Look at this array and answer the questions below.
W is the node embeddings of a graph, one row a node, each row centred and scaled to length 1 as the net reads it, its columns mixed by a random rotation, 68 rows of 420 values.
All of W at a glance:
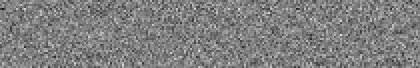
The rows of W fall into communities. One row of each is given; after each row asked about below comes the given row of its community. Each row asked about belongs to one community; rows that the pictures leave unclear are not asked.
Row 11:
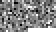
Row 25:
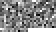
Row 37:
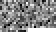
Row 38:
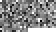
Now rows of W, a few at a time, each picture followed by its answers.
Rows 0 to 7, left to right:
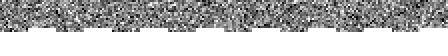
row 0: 11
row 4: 37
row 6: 37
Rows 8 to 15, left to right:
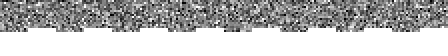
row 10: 38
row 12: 38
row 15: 11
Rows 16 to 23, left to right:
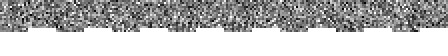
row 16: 25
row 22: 37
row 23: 37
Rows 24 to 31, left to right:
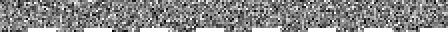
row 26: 38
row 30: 25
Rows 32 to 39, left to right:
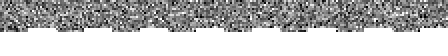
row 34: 11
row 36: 11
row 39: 25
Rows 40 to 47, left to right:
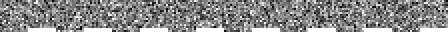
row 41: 38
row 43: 11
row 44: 38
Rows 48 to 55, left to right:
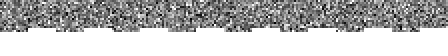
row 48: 11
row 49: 25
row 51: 25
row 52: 38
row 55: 37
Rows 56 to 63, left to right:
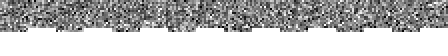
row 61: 11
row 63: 11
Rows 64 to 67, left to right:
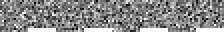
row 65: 25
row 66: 25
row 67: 25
